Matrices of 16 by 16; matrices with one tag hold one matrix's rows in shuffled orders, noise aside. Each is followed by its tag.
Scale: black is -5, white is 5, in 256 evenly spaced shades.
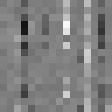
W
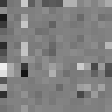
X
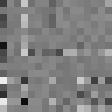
X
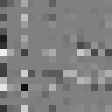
X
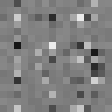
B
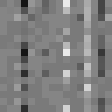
W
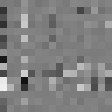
X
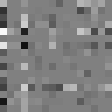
X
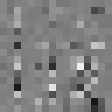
B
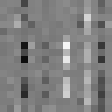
W
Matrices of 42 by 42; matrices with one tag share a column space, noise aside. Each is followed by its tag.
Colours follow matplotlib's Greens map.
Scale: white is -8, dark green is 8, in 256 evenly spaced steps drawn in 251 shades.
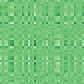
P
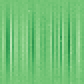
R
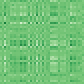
P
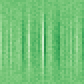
R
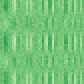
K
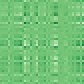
P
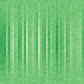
R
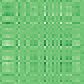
P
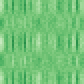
K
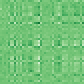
P
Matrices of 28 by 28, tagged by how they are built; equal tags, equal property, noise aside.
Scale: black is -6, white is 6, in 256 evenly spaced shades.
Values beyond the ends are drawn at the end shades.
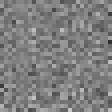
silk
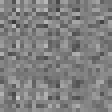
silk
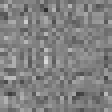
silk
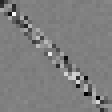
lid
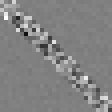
lid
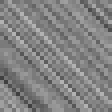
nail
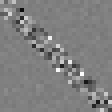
lid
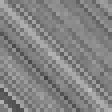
nail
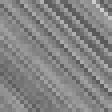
nail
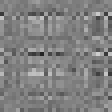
silk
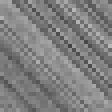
nail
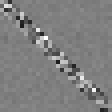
lid
